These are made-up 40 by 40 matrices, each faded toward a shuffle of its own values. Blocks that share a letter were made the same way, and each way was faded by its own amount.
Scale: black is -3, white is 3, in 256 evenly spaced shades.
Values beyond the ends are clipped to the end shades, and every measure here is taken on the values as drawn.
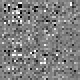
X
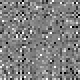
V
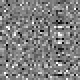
V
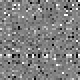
V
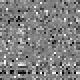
V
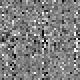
X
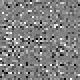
V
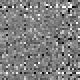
X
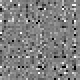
X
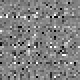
X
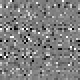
V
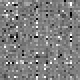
X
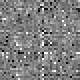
V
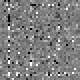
X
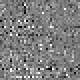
X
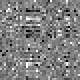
V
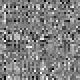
V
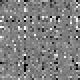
X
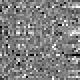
V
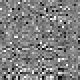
V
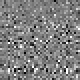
V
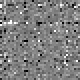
X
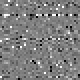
V
